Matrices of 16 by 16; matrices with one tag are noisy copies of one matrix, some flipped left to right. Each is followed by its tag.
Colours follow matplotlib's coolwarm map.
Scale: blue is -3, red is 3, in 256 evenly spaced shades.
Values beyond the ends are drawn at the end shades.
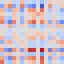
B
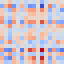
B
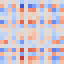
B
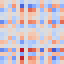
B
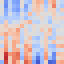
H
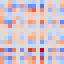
B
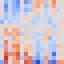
H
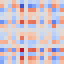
B
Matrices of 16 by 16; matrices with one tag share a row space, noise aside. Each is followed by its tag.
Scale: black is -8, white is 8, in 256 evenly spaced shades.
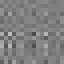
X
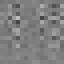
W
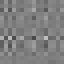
X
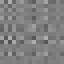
X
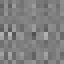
X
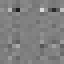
W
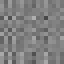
X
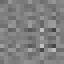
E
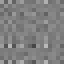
X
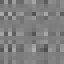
X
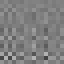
X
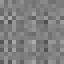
X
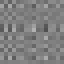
X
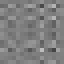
E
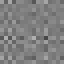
X
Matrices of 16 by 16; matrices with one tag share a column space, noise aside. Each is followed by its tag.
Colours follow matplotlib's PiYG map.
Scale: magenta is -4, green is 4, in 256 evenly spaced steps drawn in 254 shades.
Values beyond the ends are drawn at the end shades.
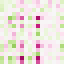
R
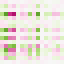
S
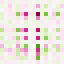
S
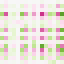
S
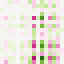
R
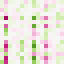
R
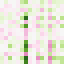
R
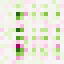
S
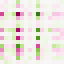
S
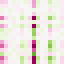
R
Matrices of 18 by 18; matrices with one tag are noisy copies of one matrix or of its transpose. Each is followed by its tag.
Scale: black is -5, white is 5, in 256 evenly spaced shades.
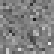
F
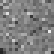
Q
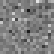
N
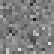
F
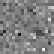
F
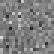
N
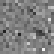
F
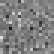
N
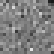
Q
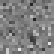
F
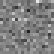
N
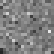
Q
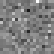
N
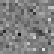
F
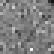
Q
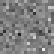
F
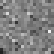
Q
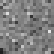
Q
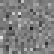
N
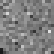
Q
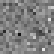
F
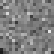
Q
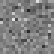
N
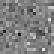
F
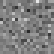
N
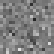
F
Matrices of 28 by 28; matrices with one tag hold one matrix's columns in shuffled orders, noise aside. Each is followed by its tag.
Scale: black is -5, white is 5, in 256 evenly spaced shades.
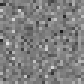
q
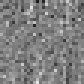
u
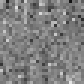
u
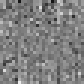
u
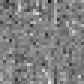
u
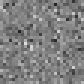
q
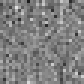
u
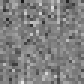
u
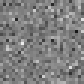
q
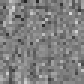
u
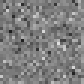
q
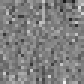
u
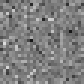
q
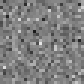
q
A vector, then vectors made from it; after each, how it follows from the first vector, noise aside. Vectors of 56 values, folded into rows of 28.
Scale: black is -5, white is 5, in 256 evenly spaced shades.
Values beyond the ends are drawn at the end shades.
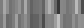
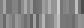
sign-scrambled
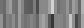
wrapped around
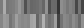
sign-scrambled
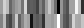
scaled up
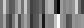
scaled up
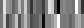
scaled up
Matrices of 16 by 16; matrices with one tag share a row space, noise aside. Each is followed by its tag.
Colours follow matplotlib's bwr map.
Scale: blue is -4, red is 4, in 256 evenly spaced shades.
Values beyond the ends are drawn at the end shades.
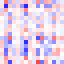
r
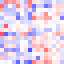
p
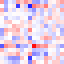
p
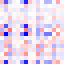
r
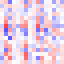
r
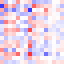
p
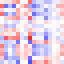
p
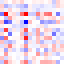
r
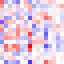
p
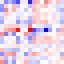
p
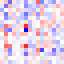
r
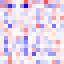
r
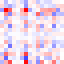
r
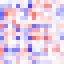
p
